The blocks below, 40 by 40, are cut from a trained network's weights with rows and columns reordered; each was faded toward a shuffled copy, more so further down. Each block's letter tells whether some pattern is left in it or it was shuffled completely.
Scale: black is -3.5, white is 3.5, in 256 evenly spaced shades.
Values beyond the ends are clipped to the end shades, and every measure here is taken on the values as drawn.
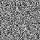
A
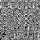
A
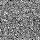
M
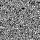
M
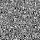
A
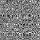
A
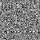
A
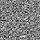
A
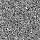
M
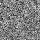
M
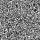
M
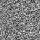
A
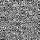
A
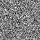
M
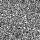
M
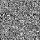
A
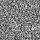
A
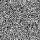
A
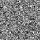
A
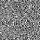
A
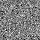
M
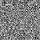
A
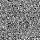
A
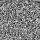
M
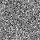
M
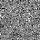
A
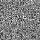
A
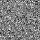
A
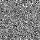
A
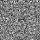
A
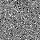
M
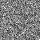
M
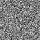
A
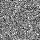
M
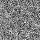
M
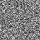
A
